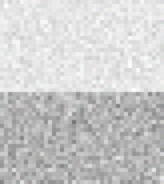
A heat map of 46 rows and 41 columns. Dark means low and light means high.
The table splits into 2 rows of 1 panel. Panel 1,1: very high, fine-grained, faint in contrast. Panel 2,1: high, fine-grained.
